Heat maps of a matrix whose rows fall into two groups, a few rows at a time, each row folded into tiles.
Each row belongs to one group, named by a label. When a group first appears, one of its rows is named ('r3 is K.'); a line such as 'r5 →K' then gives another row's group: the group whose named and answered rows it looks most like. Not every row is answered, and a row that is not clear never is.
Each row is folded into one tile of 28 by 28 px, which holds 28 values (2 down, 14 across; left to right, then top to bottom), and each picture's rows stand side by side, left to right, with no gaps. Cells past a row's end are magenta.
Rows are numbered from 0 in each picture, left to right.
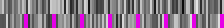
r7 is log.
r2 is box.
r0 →box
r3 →log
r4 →box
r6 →log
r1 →box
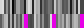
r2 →box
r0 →log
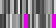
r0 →box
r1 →log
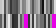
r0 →log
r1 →log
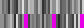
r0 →box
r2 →log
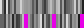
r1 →box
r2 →box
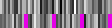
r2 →box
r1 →log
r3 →box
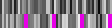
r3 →log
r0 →box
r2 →log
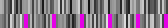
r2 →log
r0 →box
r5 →box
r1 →log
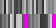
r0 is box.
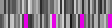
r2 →box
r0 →box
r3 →box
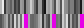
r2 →log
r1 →box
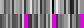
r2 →box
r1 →log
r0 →log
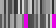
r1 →log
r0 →box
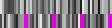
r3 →log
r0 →log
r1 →box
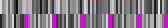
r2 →log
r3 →log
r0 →box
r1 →log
